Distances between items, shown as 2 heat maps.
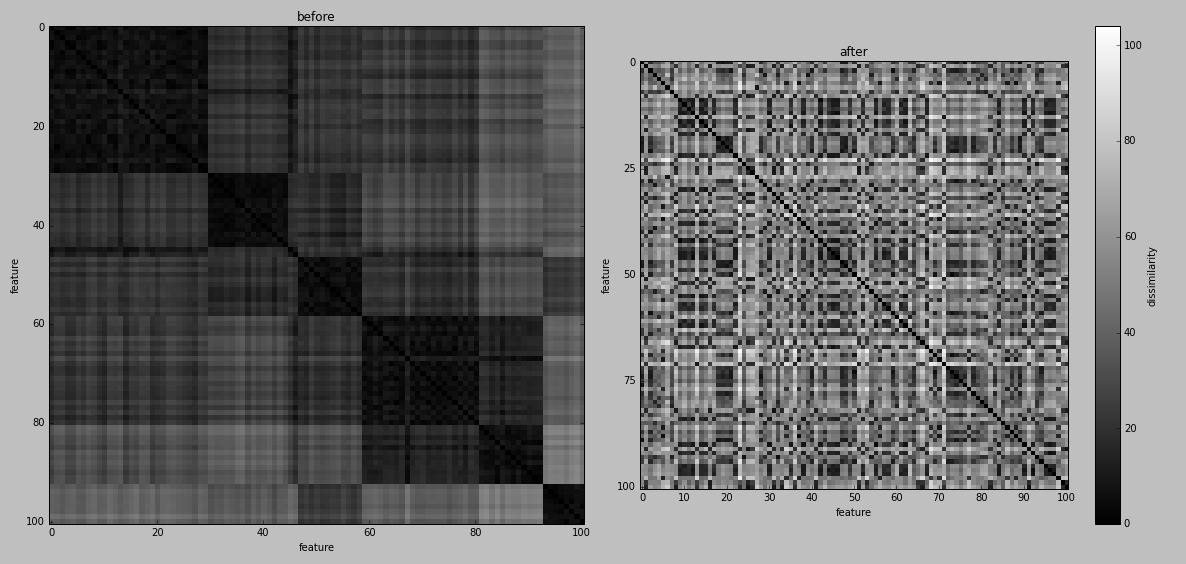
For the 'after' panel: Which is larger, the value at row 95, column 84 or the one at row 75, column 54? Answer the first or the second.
the second
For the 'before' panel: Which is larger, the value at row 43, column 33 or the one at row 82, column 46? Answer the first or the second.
the second
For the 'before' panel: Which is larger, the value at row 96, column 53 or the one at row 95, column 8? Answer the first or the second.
the second
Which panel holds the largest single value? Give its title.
after
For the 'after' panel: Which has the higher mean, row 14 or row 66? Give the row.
66
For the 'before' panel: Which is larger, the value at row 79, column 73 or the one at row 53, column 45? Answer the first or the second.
the second
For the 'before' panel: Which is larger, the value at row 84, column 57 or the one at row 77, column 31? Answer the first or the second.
the first
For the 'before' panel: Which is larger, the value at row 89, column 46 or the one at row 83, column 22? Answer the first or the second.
the second
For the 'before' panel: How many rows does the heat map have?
101
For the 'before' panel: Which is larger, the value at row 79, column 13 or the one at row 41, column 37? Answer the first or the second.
the first
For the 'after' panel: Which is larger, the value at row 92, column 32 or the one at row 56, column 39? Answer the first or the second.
the first
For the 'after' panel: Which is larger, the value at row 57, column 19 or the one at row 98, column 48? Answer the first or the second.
the first
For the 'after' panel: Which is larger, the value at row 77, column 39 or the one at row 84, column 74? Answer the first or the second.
the second
